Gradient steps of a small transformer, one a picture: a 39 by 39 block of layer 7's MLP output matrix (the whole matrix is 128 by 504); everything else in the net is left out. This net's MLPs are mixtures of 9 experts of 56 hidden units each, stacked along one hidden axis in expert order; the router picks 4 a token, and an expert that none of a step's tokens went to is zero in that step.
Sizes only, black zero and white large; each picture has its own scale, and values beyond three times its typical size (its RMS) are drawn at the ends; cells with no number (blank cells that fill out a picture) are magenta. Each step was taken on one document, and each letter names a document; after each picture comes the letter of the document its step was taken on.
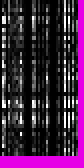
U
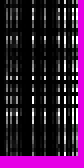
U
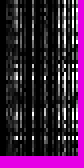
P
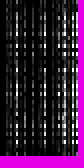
P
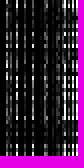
U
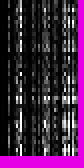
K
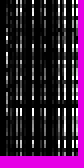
U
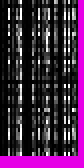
K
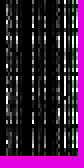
U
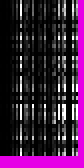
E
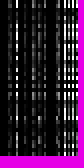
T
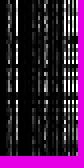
T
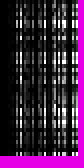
E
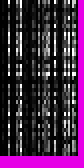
K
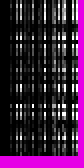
E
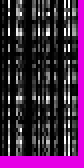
K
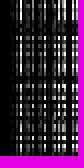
E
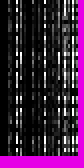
T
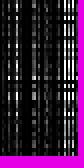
T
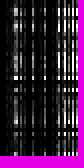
P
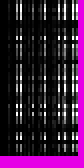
E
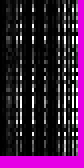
U
